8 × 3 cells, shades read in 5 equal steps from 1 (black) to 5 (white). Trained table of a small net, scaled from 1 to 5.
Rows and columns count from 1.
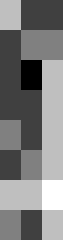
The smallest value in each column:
2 1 2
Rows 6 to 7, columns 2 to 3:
3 4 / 4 5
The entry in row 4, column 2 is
2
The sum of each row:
8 8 7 8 9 9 13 9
